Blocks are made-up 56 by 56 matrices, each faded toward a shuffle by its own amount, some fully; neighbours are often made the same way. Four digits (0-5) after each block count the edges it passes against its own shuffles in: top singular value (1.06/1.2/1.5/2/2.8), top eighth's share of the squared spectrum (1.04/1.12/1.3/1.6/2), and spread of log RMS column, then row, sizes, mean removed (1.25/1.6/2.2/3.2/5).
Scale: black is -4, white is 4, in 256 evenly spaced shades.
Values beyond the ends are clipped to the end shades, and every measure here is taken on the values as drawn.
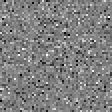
2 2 0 0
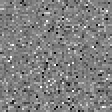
3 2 0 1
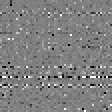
4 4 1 2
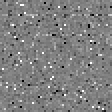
2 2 0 0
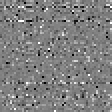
4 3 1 2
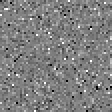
0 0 0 0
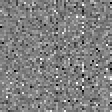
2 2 2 0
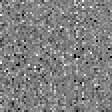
1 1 2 0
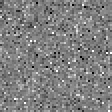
0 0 0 0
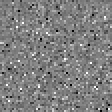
0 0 0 0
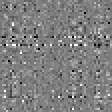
3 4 2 2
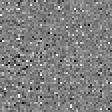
3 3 1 1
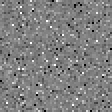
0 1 0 0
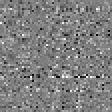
3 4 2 2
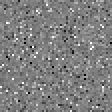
2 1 0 0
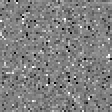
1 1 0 0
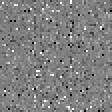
2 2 0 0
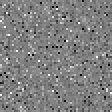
1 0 0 0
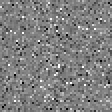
2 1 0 0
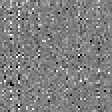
4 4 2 1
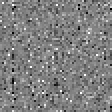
3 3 1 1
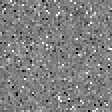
0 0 0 0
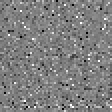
2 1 0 0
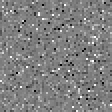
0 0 0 0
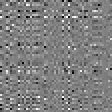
5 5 3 3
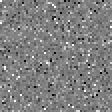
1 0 0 0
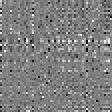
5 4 3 2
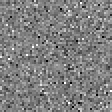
0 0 0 0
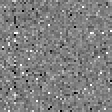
2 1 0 0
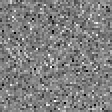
0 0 0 0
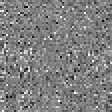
3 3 2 2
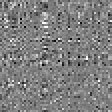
4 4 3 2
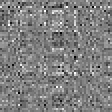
4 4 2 3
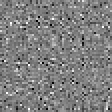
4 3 2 2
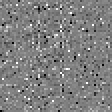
3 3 1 1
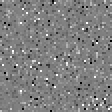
0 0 0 0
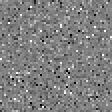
1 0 0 0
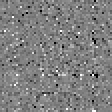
3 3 1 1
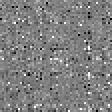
3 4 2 2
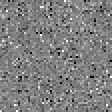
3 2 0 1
